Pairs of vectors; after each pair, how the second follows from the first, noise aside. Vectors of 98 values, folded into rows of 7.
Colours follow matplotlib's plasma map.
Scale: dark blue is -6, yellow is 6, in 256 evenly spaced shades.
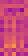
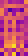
scaled up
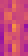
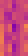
negated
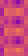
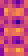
scaled up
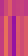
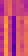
scaled up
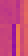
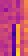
scaled up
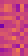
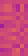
shrunk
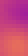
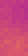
shrunk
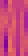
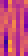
scaled up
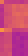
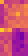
scaled up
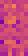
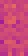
shrunk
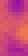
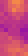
negated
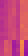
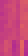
shrunk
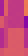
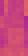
shrunk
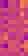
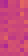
shrunk
